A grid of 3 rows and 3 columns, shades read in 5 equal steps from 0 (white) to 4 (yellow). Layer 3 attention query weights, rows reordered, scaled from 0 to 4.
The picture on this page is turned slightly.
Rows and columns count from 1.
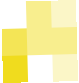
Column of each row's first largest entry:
2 1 1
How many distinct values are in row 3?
3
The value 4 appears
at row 3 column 1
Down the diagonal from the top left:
0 2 1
